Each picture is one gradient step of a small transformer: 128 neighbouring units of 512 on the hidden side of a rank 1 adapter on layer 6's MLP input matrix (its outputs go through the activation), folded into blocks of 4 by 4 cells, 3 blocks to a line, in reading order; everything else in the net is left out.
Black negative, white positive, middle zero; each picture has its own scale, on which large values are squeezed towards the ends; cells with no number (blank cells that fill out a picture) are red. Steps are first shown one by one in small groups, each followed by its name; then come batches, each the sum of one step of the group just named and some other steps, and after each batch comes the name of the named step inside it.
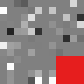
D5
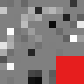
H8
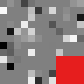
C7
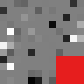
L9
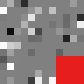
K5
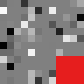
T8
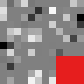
C7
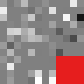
D5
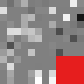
D5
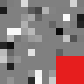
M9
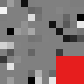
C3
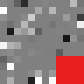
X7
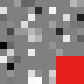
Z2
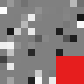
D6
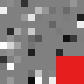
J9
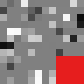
M9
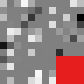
C3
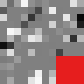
M9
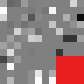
X7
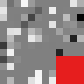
D6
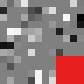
M9
